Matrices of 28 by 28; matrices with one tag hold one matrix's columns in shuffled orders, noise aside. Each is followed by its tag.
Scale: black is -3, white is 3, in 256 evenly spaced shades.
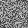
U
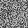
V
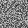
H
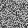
H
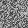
U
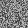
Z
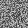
Z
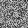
V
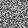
U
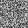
V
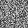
U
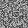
Z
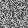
V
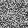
H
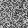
V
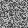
V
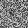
V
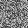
V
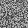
Z
